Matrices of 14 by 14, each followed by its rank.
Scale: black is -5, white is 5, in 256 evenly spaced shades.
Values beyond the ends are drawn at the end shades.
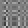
one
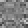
three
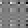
one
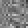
three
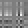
one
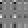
one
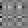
one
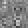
three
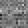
three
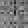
three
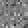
three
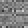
three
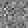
three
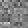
three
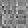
three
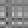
one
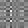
one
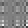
one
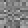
three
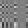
one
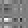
one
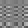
one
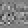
three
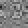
three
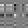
one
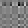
one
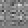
three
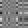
one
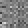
three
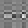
one
